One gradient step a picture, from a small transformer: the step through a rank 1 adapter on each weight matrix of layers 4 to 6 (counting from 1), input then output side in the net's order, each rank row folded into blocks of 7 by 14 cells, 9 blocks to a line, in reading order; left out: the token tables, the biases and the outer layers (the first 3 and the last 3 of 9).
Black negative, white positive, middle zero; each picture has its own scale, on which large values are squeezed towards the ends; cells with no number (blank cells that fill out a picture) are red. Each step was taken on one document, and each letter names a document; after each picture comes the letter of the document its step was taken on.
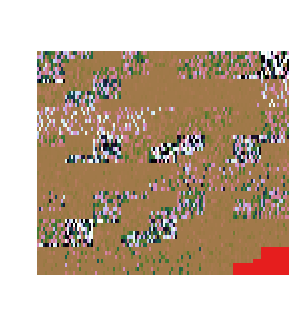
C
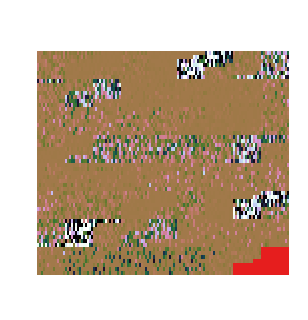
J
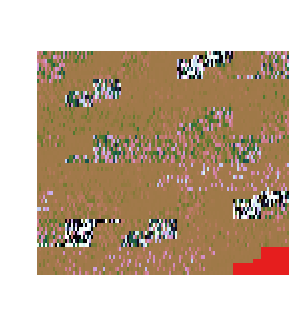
J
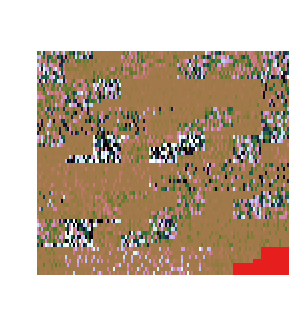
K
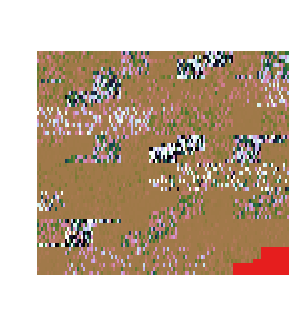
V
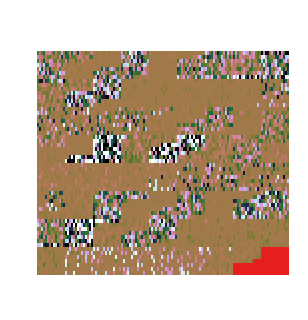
C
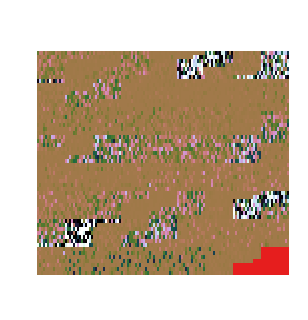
J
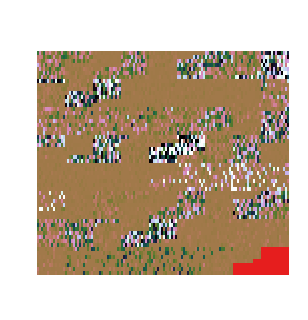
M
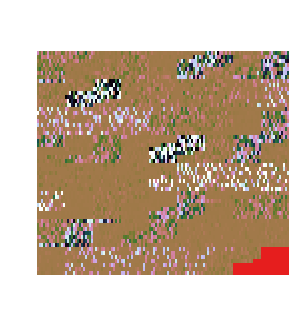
V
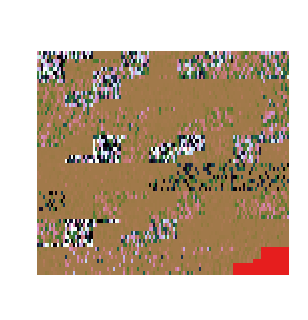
K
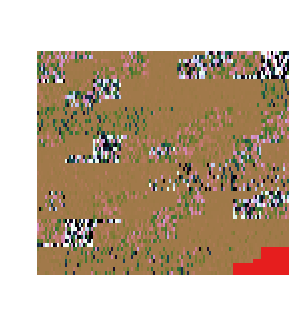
C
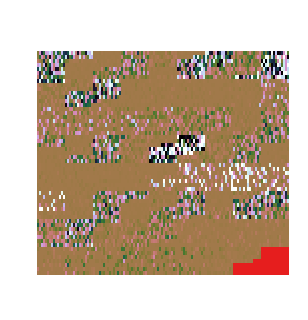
M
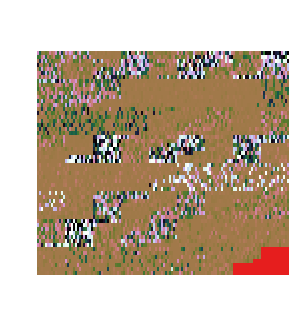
K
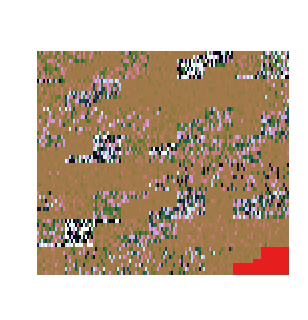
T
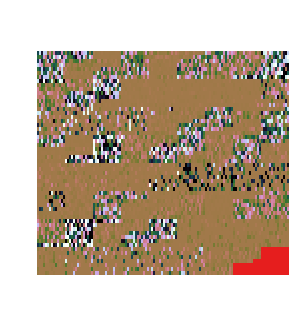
C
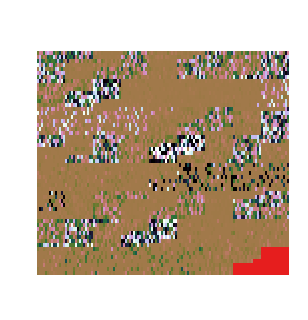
C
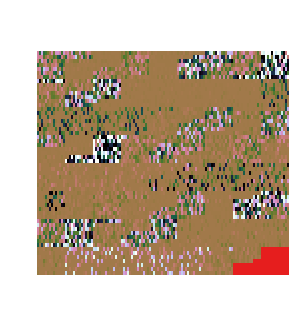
C
